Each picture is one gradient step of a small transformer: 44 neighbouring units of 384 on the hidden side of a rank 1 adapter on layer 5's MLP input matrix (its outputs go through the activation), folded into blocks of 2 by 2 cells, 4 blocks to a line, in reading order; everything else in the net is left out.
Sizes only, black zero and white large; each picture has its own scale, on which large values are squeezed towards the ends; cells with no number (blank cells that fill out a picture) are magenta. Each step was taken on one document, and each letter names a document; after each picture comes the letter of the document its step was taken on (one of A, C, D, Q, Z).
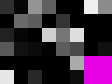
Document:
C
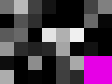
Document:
C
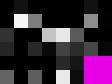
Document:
C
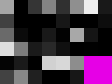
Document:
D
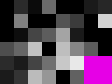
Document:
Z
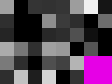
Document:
D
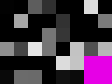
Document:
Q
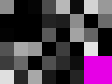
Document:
D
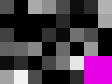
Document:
D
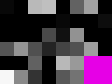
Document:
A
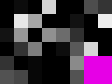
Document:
Z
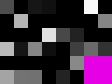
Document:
Q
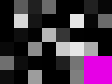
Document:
Z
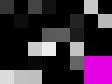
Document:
Q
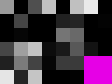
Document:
A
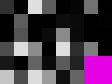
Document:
A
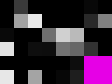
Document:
C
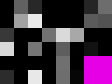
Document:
C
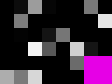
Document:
Q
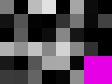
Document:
A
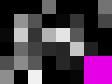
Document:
Z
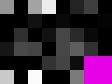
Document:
A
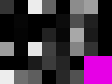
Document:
A
